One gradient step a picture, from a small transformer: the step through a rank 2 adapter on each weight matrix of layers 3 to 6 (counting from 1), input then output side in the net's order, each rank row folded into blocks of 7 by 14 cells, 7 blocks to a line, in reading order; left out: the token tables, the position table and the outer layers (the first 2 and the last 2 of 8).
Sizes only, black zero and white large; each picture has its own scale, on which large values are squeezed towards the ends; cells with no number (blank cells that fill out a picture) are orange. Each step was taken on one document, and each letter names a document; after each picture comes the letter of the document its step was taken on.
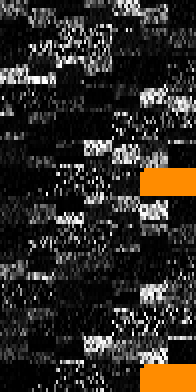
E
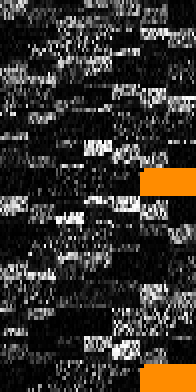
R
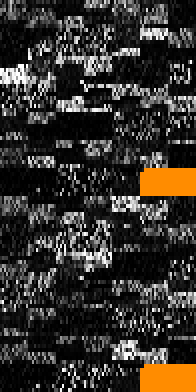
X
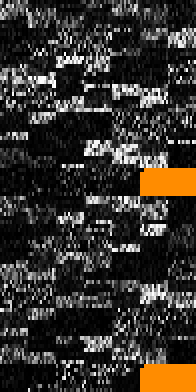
R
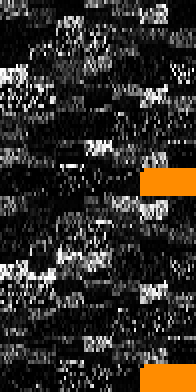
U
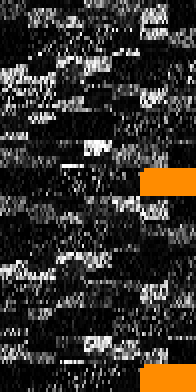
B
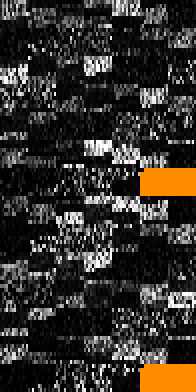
R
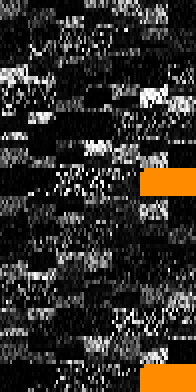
E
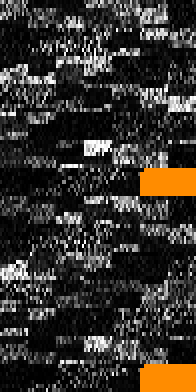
B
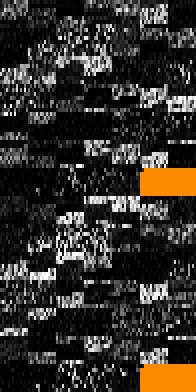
X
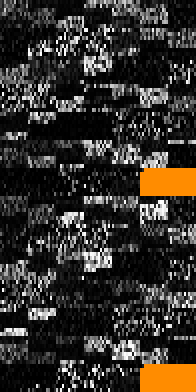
X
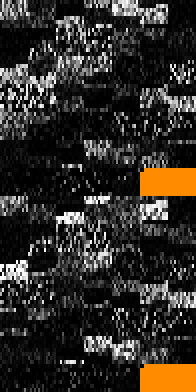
U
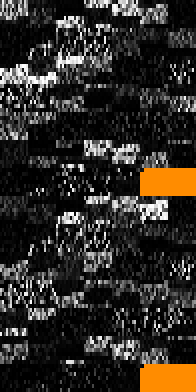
U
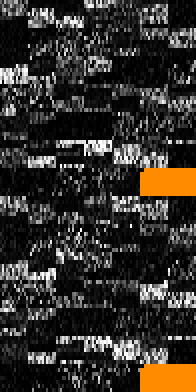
B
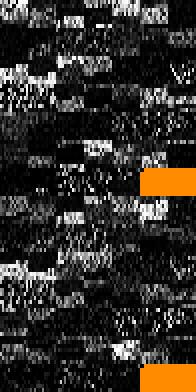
U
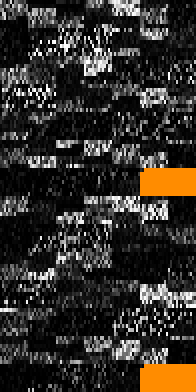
B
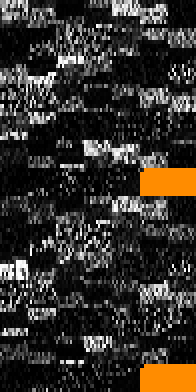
U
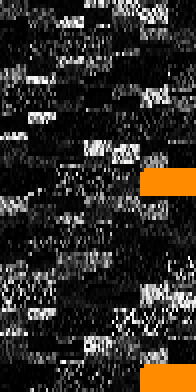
E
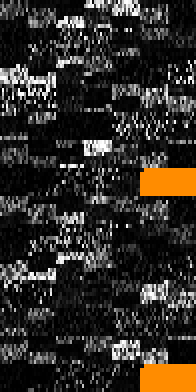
E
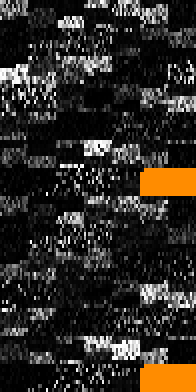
E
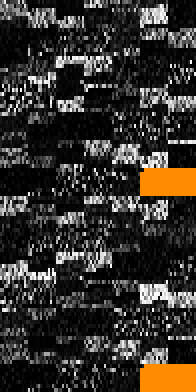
X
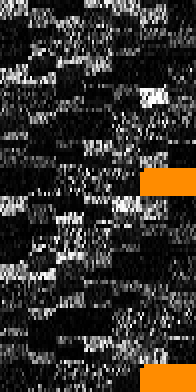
R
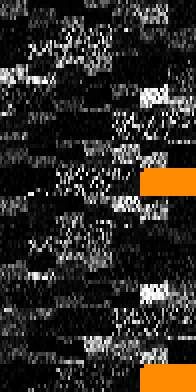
E
